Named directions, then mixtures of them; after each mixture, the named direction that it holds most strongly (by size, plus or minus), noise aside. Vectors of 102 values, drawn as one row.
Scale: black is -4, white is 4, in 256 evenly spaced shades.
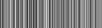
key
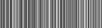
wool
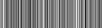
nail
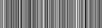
nail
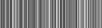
wool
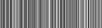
wool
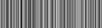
nail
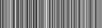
key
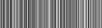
wool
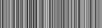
key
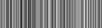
wool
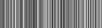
wool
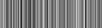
nail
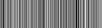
nail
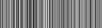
key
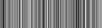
nail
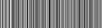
wool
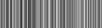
wool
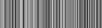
wool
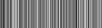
wool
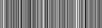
nail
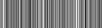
nail
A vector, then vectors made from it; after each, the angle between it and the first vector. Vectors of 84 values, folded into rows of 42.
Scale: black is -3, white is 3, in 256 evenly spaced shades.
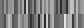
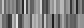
partly opposed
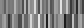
nearly opposite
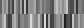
nearly opposite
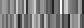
partly opposed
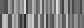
partly opposed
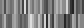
nearly opposite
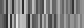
orthogonal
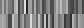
nearly opposite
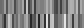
nearly parallel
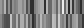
orthogonal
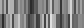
partly aligned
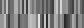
nearly opposite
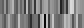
nearly parallel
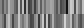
nearly parallel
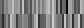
partly aligned
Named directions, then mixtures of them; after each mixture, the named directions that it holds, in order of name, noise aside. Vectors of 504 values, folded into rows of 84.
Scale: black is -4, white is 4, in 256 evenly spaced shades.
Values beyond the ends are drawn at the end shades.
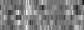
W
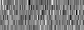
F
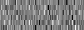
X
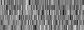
F, W, X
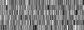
F, W, X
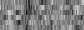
F, W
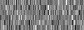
X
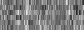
F, W, X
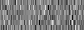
F, X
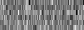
F, W, X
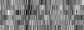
F, W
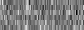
F, W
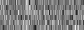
F, W, X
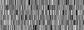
F, X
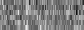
F, W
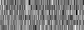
F, W, X
